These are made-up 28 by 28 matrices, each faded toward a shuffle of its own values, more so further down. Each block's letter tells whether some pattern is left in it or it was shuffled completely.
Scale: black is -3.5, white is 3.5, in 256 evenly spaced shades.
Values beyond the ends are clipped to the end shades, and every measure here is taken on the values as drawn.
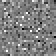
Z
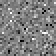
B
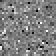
B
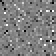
Z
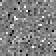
B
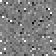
B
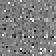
Z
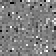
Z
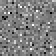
B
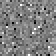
B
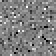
B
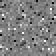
B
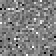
Z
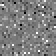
B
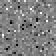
B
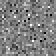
B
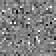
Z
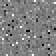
B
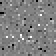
B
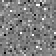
B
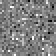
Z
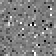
Z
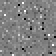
B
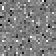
B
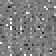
Z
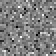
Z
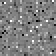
B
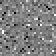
Z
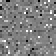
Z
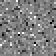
B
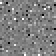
B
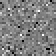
B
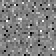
B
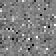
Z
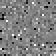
Z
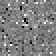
B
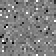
B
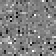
Z
